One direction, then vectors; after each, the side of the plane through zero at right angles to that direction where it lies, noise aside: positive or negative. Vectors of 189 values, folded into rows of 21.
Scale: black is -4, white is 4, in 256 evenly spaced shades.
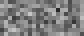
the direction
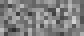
negative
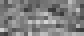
negative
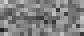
positive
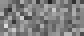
positive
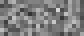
negative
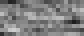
positive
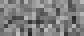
positive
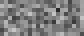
positive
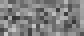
positive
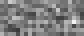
negative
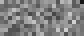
negative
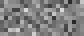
positive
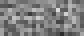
negative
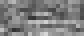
negative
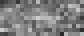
negative
